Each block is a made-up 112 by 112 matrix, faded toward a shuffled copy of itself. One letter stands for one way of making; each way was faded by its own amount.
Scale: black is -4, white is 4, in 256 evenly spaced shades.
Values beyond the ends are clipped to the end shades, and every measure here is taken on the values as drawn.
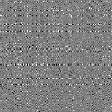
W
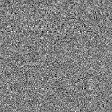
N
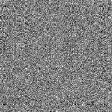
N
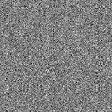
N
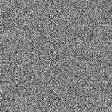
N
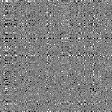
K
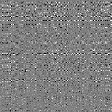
W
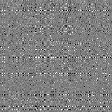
W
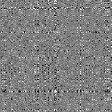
K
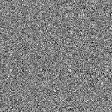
N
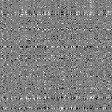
W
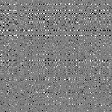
W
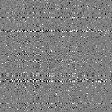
W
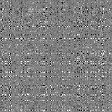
K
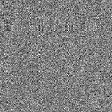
N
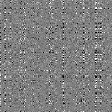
K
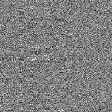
N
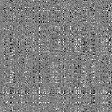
K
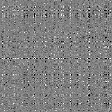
K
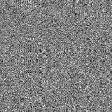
N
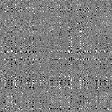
K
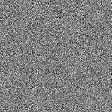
N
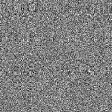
N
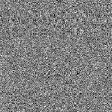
N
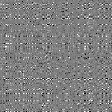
W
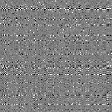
W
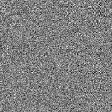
N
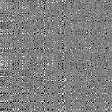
K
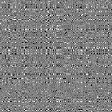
W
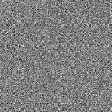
N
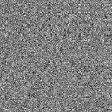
N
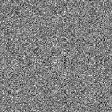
N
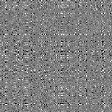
K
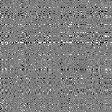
W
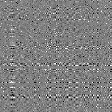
W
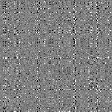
K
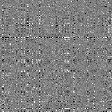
K
